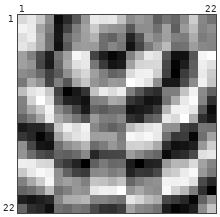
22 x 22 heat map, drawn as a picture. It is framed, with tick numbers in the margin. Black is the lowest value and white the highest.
There is no overall slope. Rings spread out from the top middle. The field is checkered.
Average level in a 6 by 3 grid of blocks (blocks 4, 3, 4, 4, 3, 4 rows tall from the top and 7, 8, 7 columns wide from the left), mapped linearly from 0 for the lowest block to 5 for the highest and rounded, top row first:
4 4 4 | 3 4 3 | 4 3 4 | 2 5 2 | 4 0 4 | 2 5 2
